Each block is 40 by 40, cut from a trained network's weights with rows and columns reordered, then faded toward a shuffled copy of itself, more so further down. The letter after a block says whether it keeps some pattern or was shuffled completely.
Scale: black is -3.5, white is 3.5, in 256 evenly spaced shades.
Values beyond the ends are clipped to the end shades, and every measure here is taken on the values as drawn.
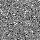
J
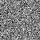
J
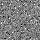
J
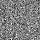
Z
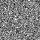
J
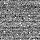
Z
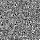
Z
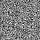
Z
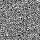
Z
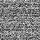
Z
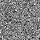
Z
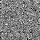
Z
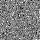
J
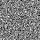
J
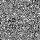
Z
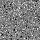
J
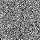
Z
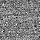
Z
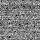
Z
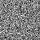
J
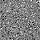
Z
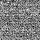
Z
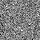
J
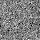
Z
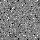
J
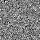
J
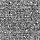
Z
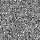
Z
